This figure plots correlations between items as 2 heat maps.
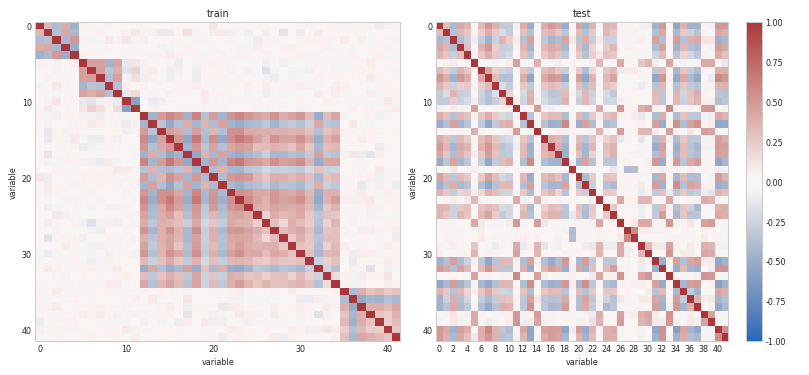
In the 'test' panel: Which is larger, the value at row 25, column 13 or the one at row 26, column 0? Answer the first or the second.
the second
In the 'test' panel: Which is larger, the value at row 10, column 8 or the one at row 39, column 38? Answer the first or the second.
the second
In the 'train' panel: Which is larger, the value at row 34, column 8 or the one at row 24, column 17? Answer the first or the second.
the first
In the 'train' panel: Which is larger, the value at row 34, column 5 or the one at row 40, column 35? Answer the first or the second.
the second
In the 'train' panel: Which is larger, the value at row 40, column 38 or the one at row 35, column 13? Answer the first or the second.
the first
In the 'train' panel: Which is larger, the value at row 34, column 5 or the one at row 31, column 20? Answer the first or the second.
the second
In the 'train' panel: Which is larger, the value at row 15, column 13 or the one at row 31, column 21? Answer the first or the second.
the second
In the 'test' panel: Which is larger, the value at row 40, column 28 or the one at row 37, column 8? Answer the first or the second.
the first
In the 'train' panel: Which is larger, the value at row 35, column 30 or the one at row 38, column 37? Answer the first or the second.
the second
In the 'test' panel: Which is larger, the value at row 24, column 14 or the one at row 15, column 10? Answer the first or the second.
the first
